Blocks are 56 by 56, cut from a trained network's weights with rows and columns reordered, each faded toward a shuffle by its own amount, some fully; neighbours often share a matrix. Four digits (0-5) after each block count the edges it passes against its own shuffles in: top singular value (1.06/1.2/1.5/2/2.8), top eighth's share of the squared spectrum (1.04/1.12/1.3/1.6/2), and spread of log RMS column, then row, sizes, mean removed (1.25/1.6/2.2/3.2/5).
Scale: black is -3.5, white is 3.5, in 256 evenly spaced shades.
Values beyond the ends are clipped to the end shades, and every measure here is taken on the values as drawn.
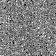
0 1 0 0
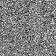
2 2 0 0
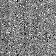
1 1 0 0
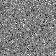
0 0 0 0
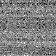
3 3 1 0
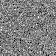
0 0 0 0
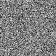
0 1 0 0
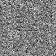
2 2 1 0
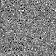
2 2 0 1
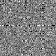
3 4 1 2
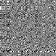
3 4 2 2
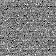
2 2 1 0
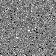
0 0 0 0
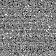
2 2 1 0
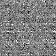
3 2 2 0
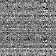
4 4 3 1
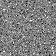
0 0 0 0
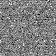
1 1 0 0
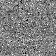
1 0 0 0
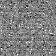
2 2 1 0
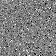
0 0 0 0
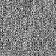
3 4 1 1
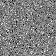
0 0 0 0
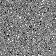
0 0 0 0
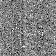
1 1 0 0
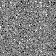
1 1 0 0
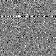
3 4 0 2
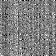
3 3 0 3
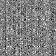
3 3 0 2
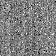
2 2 0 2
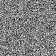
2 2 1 0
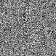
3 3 1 0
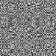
4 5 2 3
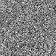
2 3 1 0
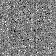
1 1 0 0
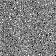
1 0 0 0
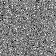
0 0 0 0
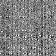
3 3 0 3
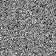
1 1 0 0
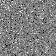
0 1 0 0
